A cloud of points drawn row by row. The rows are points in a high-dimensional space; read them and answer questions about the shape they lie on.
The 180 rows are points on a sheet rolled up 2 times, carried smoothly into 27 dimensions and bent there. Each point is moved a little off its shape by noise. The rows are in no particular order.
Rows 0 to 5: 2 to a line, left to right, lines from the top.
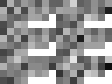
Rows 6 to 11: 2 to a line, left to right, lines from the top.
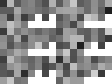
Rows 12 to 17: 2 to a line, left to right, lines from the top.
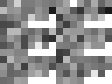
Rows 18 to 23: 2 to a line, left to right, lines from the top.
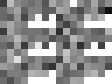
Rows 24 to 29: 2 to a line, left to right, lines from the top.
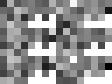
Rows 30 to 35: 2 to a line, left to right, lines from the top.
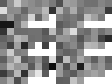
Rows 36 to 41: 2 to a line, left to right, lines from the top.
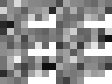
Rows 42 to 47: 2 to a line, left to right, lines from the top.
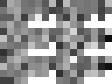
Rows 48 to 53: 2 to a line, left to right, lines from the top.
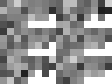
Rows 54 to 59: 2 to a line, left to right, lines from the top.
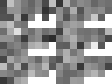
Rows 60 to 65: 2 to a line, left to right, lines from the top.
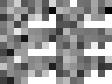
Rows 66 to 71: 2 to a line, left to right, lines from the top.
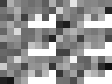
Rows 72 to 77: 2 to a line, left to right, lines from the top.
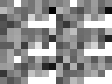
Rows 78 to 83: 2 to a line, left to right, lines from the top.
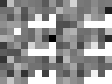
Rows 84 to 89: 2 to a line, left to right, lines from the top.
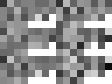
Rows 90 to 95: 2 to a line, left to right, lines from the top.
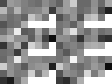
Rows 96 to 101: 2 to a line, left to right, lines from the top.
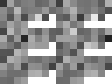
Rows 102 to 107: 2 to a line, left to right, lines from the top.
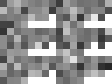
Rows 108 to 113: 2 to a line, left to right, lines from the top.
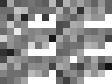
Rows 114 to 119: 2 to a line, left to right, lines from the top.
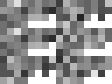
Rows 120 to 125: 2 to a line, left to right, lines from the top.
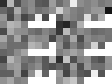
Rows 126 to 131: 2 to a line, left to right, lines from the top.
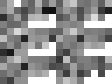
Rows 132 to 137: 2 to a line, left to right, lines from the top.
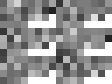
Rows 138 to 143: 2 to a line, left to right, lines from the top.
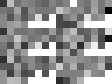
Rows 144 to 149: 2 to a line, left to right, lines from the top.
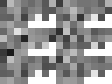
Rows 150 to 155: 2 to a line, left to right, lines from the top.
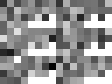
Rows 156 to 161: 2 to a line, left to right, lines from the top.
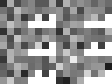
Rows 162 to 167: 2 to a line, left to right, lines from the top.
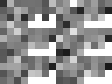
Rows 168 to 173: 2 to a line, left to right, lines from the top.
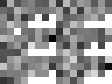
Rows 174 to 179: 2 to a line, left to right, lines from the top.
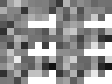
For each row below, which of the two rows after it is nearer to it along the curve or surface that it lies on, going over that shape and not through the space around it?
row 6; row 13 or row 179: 179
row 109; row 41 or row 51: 41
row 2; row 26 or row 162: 162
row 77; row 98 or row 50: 98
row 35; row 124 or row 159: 159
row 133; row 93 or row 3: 93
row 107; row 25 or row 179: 179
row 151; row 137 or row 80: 137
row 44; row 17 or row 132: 132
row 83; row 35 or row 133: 133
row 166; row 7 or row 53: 7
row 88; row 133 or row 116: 133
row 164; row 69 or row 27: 69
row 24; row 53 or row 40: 40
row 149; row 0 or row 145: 145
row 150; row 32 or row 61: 32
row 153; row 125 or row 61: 125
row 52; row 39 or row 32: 32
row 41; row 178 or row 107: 107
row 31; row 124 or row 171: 124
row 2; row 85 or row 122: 85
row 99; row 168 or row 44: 44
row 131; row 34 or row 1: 34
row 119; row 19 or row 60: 60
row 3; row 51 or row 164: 164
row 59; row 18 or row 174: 18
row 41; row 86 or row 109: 109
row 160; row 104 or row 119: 119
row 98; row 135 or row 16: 135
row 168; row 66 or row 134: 134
